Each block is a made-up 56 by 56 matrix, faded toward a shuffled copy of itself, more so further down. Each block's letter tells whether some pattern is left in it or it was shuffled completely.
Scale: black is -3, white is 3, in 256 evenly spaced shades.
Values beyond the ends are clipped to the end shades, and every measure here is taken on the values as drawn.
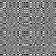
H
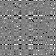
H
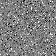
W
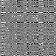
H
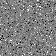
W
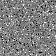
W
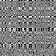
H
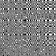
H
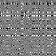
H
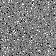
W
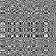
H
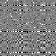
H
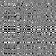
H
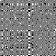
H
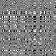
H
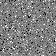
W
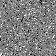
W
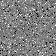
W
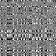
H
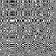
H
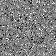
W
